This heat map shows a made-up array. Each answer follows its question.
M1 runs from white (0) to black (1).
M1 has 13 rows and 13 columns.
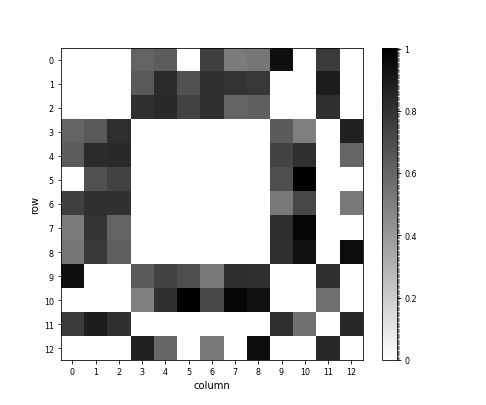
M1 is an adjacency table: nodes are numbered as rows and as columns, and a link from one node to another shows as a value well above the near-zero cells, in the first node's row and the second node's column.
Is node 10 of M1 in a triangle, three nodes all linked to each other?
no
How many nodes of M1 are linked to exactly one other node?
0
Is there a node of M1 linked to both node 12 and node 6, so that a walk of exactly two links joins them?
no
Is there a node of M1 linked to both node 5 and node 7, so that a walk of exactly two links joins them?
yes
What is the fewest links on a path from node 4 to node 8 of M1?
2
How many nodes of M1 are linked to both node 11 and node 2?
0
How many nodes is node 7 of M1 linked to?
5
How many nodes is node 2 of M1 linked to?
7
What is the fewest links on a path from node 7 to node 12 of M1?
3
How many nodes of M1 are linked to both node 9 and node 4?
1
